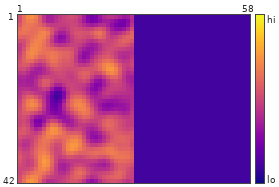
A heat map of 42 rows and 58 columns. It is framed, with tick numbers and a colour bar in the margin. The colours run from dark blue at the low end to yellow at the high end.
The table splits into one row of 2 panels. Panel 1,1: middling, blotchy, strong in contrast. Panel 1,2: very low, flat.
